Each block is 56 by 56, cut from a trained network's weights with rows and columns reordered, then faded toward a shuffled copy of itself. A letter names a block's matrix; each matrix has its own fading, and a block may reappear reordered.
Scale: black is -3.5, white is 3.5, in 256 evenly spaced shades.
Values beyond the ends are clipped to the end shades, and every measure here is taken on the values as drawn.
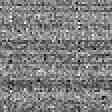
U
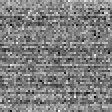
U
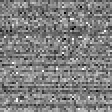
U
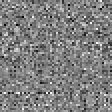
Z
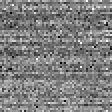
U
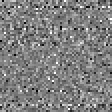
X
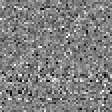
X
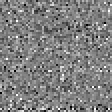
X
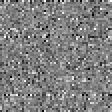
X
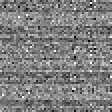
U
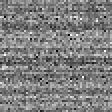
U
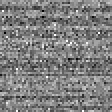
U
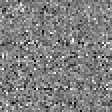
X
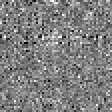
Z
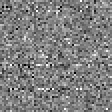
Z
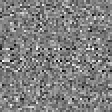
Z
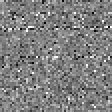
X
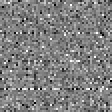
X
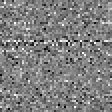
X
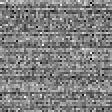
U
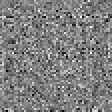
Z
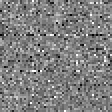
X
